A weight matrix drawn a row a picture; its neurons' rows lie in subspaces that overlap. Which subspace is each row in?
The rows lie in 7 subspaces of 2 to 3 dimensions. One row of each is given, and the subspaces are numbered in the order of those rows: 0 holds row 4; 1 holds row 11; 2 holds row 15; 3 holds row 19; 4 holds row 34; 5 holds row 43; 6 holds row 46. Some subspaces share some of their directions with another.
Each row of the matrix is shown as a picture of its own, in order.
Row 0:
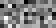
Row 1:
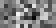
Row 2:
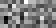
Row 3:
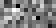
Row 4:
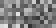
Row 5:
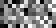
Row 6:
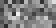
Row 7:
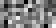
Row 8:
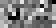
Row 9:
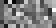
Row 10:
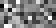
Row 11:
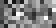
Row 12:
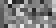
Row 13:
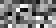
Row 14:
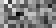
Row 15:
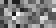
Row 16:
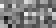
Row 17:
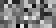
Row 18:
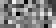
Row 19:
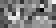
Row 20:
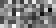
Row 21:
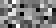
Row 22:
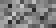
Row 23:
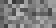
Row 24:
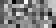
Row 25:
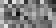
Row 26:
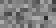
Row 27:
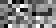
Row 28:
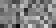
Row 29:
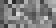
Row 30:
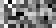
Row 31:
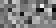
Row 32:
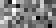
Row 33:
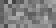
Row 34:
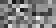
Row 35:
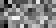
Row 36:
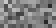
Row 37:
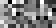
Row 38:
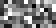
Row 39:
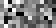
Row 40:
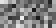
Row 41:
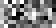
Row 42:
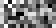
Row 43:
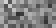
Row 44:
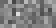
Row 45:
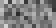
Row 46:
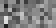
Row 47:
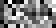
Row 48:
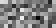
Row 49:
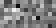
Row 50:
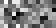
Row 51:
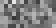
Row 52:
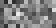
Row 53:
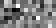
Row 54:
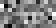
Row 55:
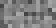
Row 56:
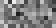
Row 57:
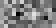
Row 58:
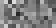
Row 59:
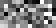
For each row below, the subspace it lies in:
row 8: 3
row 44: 0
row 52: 2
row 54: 6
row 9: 3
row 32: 2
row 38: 3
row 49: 2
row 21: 3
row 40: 4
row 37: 2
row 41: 1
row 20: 0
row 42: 5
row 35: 0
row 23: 4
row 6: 3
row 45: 3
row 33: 5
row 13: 4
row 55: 6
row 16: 6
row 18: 0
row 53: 2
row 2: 6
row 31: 3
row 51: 6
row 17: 1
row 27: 4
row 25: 3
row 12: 4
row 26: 4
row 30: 5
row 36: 5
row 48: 4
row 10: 6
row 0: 6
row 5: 0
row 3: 2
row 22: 2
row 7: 0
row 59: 5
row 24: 0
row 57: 1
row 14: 5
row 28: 0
